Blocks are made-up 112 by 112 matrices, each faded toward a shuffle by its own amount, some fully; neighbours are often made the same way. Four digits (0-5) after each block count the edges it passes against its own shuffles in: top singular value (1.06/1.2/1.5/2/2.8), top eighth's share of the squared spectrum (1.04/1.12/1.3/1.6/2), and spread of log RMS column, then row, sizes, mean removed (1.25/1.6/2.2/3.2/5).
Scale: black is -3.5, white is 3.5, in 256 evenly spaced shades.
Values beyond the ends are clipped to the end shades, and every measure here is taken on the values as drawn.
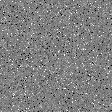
0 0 0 0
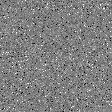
0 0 0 1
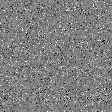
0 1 0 2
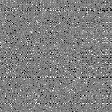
5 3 2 3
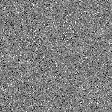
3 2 1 0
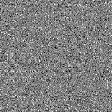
4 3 1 2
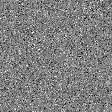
2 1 0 0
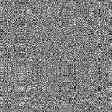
4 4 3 2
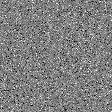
1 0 0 0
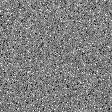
1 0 0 0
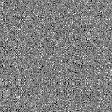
4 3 2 2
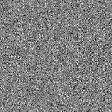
4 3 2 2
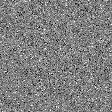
2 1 0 0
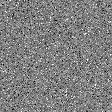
0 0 0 0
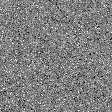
0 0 0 0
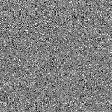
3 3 1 2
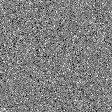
0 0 0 0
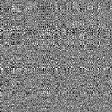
5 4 3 3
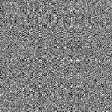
4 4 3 3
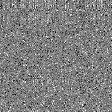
4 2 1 1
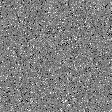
2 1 0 0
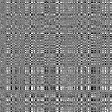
5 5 4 4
